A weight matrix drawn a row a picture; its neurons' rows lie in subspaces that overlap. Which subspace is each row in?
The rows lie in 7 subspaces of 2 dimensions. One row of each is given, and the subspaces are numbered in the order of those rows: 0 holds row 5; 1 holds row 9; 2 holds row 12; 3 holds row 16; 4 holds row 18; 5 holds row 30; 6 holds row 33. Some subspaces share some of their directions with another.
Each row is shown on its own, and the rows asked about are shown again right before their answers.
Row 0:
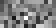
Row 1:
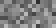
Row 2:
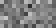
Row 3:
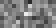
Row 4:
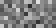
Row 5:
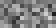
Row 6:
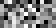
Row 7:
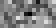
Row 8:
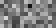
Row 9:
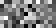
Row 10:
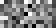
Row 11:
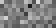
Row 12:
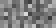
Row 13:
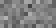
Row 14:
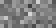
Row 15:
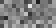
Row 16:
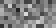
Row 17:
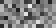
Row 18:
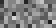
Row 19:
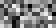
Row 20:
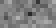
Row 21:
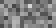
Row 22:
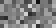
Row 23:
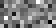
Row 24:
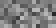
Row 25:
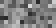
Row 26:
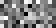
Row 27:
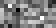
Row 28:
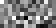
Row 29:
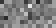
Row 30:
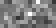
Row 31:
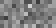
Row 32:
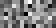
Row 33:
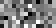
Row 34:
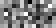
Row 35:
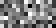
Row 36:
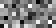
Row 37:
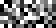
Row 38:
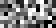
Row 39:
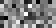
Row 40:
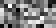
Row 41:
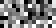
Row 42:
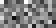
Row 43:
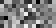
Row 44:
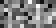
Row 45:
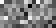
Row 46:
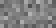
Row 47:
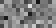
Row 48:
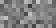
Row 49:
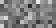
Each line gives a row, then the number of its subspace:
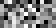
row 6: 1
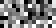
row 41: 1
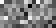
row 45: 6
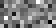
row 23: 4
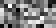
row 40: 3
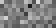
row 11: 6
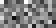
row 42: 4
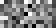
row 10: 4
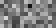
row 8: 0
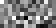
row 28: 6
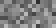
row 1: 0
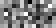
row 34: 2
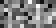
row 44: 2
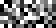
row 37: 3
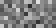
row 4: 3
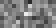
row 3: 5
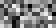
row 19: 0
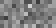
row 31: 2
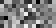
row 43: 1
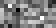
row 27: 3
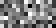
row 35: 1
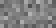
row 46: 1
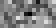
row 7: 5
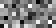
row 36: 4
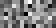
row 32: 2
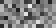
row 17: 3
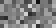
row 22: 0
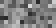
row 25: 3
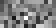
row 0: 6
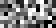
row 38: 1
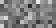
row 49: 2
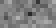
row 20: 5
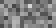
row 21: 0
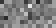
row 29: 6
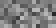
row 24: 0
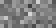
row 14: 5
